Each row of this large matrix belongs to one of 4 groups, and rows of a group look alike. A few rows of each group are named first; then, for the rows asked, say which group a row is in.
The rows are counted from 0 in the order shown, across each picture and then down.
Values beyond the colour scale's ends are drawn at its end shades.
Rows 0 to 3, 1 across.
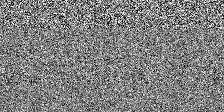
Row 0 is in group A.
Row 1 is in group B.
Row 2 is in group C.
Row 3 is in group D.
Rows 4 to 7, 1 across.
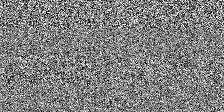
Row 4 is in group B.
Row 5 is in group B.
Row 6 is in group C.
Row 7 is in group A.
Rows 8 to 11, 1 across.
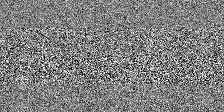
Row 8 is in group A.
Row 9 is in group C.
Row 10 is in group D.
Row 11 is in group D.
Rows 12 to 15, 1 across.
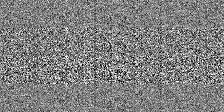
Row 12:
A
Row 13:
A
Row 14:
A
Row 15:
A
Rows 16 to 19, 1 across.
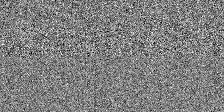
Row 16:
D
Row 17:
C
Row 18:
C
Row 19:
A
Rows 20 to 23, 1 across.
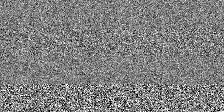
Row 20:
B
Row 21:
D
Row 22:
D
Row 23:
A
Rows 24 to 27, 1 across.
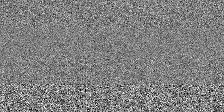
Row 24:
D
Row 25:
A
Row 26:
C
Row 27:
C
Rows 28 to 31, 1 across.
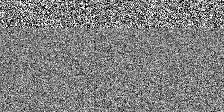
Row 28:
C
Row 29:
A
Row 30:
D
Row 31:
A
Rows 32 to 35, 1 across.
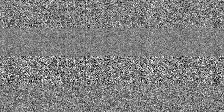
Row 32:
C
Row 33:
C
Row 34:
C
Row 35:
D
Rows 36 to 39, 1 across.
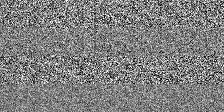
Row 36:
A
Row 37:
A
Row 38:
D
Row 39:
D
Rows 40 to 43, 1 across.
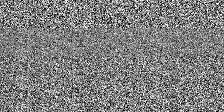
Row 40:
A
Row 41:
D
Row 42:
D
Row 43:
D
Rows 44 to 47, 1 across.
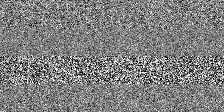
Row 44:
C
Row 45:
B
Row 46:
D
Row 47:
B
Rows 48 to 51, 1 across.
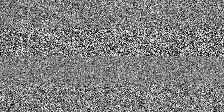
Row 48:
D
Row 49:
D
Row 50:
B
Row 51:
C
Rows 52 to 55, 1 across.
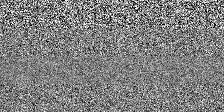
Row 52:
A
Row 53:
B
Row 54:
D
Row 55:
D
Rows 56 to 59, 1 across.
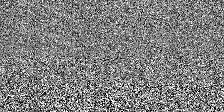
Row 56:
D
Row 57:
D
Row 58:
C
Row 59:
A
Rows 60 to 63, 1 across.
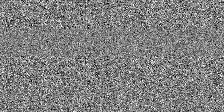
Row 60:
C
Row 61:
B
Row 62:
C
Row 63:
B
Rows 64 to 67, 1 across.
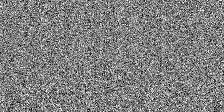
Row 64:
B
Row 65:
B
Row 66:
A
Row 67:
C
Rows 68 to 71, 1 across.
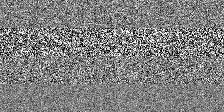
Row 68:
A
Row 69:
D
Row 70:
B
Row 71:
B
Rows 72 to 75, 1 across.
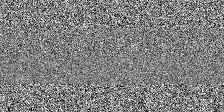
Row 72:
A
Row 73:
B
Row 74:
D
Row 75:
C
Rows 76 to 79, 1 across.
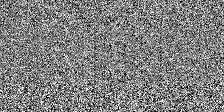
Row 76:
D
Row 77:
A
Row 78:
A
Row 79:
B
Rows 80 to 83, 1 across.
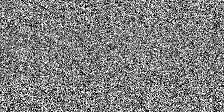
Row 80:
C
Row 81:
D
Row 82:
D
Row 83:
C
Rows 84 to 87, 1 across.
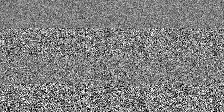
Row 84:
D
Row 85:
C
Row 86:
A
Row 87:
C
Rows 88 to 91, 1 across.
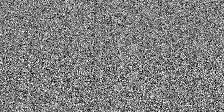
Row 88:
A
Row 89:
B
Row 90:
B
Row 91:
D
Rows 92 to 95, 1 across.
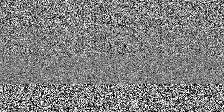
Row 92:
A
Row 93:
A
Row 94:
B
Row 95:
B
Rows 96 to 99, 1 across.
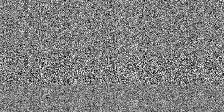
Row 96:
B
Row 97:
B
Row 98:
B
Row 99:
B
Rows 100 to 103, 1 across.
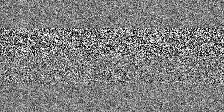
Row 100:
D
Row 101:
D
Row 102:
A
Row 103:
D
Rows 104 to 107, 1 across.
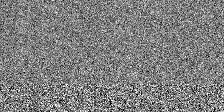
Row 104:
D
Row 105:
D
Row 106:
B
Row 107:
A
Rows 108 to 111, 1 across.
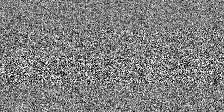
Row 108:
C
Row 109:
D
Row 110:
C
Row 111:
D
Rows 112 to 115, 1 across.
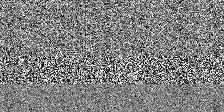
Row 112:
C
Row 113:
C
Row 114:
B
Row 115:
C
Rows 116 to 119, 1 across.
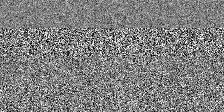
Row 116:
A
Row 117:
B
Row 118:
D
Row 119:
B
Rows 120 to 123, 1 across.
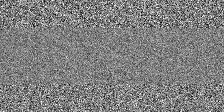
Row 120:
D
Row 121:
D
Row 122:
A
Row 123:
B
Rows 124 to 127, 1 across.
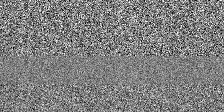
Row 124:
B
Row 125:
D
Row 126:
B
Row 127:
D
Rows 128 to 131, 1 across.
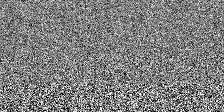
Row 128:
C
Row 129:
D
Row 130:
A
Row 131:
B
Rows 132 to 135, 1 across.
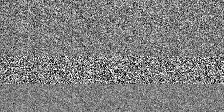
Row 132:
D
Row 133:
D
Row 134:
A
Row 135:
D
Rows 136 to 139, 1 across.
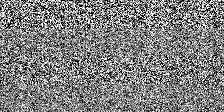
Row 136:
C
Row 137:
C
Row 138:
D
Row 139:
D
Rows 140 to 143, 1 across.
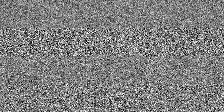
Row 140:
D
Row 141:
B
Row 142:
C
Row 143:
A
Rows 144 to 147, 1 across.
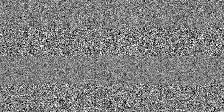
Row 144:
B
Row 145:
B
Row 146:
A
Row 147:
A
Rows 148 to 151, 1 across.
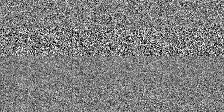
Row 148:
A
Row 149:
D
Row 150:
D
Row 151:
D
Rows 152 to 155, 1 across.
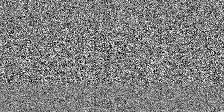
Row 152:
B
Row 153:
A
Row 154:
C
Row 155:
A
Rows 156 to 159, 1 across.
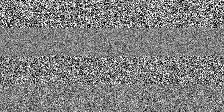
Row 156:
C
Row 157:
A
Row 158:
D
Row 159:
B
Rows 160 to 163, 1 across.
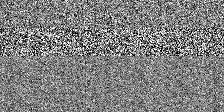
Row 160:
A
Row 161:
D
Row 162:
C
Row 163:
C
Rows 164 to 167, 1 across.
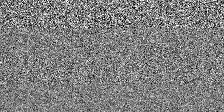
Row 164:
A
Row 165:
D
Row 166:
B
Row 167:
D
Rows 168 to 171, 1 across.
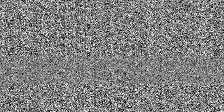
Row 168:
C
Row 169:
C
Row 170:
A
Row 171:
A
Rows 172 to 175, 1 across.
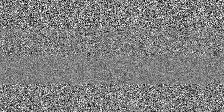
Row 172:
B
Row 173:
C
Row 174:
A
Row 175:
B
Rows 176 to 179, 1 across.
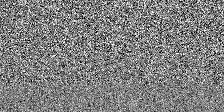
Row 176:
D
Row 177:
A
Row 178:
C
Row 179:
B
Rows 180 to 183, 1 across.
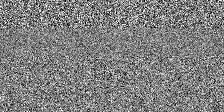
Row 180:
B
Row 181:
D
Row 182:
A
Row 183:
C
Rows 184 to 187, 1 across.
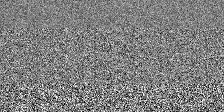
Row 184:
D
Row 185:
A
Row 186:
A
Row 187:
D
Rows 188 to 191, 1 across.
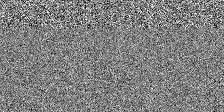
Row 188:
C
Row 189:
B
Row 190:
A
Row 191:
C
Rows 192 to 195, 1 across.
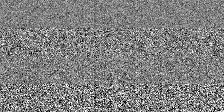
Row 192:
A
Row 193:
C
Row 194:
A
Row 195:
A
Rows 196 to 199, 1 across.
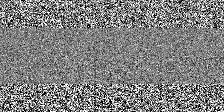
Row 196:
C
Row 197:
B
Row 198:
A
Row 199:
A
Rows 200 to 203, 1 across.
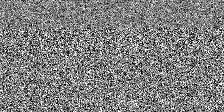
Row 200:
C
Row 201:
B
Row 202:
A
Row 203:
B
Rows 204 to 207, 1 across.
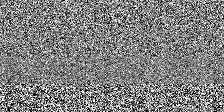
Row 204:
A
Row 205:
B
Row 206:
C
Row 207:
C
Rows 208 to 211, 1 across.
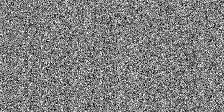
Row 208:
A
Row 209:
B
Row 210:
B
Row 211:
B
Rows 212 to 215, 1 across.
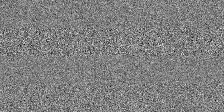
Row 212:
D
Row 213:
B
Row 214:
A
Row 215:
B
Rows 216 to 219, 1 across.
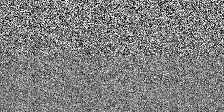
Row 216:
A
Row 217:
D
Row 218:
D
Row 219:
D
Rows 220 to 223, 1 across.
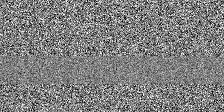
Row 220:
A
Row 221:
B
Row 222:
B
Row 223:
D
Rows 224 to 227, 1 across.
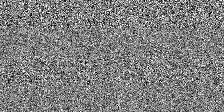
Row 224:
B
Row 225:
D
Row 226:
C
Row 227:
B
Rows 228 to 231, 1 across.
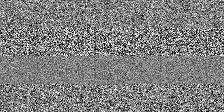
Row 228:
C
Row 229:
A
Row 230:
A
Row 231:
D
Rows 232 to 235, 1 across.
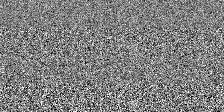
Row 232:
B
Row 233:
B
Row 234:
C
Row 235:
B
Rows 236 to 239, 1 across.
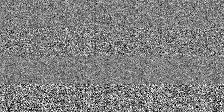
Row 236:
A
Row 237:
A
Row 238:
C
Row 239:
C
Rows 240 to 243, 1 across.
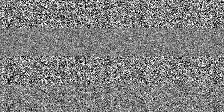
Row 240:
C
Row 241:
D
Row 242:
C
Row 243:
C
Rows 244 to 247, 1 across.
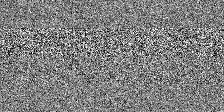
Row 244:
D
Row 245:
C
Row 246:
D
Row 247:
A
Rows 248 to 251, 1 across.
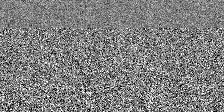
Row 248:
C
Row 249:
B
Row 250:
D
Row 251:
C
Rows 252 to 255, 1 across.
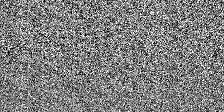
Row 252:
D
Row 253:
C
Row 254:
D
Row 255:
D
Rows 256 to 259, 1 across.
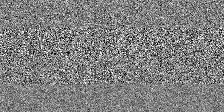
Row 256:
A
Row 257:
B
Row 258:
A
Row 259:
C
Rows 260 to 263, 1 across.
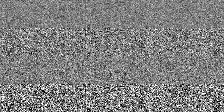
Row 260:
C
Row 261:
C
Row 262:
A
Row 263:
C
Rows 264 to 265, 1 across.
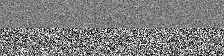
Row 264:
A
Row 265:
D
